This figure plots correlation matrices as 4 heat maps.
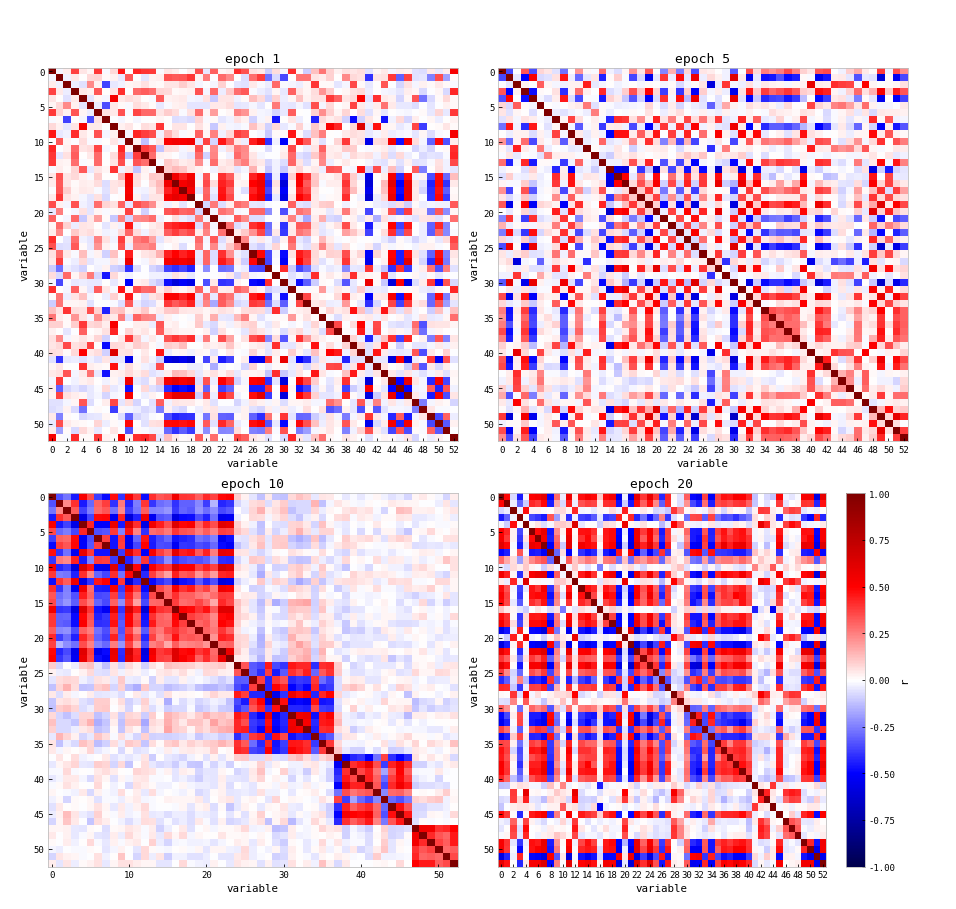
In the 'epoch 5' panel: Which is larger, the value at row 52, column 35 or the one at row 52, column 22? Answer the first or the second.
the first
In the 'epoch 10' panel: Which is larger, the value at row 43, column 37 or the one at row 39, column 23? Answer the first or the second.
the first
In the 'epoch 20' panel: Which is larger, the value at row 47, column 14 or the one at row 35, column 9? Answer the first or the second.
the second
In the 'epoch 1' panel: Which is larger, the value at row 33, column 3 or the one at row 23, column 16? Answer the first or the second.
the second
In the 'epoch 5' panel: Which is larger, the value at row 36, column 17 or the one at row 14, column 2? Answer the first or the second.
the first
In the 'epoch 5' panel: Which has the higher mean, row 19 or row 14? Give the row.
19
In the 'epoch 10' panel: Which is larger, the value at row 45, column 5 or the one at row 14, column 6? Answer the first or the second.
the first
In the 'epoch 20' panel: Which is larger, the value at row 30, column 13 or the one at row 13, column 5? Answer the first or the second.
the second
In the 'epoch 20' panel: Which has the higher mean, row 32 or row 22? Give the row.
22
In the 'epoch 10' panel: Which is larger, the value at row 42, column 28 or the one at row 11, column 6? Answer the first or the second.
the first
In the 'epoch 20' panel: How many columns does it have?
53
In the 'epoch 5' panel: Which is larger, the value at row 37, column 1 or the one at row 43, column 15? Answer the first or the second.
the second
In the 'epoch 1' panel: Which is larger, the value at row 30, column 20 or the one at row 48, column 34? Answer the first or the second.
the second
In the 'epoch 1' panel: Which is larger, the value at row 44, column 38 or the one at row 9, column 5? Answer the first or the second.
the first
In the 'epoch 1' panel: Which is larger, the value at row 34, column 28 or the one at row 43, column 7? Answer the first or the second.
the first
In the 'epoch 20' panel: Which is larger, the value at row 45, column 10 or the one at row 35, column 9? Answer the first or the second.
the second
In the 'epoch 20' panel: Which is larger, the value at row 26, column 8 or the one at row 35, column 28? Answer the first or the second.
the first
